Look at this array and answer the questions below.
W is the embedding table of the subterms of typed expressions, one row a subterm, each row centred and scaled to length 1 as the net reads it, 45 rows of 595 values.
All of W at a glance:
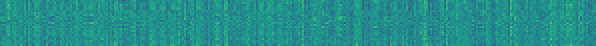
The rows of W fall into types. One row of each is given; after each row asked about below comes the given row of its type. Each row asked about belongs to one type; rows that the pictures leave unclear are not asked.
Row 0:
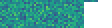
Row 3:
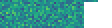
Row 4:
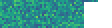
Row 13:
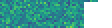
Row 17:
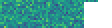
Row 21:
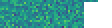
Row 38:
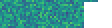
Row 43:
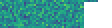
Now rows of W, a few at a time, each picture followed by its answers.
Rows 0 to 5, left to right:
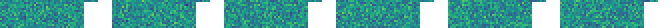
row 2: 38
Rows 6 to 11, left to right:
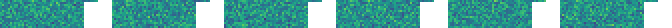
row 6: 3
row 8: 43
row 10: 13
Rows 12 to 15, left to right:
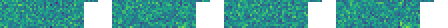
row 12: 0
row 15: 4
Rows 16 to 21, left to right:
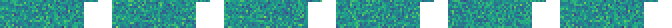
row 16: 21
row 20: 38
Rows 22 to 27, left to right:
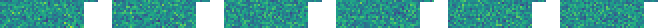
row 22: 0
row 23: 43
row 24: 38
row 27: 0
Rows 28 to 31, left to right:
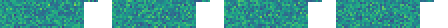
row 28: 4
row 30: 4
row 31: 0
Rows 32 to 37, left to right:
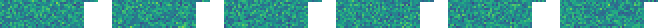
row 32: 3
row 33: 13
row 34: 43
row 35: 0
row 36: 38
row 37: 4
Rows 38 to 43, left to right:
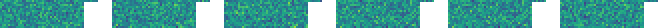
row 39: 38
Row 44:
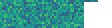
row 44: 4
